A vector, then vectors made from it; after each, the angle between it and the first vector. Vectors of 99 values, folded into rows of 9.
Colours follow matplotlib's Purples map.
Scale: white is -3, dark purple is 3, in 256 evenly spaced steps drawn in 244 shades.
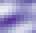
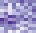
partly aligned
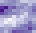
nearly opposite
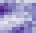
nearly opposite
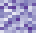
orthogonal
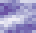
nearly opposite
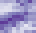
nearly parallel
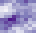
nearly parallel
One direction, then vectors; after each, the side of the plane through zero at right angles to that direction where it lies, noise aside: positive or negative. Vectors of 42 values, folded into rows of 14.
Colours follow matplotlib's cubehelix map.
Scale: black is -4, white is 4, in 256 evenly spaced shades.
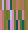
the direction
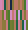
positive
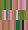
positive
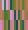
positive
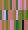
positive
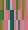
negative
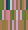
negative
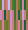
positive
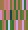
negative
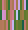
positive
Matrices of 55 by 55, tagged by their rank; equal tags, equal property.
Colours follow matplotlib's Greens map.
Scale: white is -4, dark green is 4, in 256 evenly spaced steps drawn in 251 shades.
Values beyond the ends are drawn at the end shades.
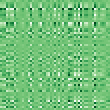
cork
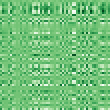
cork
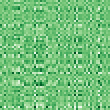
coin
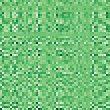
coin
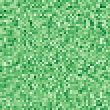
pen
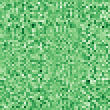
pen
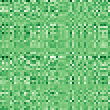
coin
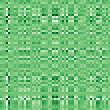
cork
